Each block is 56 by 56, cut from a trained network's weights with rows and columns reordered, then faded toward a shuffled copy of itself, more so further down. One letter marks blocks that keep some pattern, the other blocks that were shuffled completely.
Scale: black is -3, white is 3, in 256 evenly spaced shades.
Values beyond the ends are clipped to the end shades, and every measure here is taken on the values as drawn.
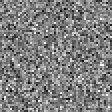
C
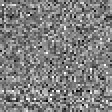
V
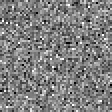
C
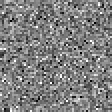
C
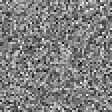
C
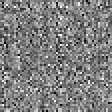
V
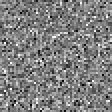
C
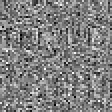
V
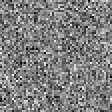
V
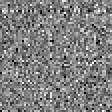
V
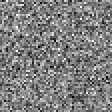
V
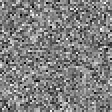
C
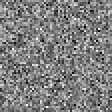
V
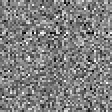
V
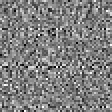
V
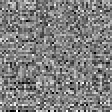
V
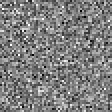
C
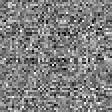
V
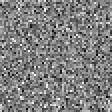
C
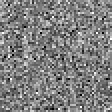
V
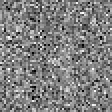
V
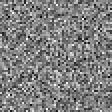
V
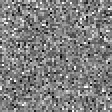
C
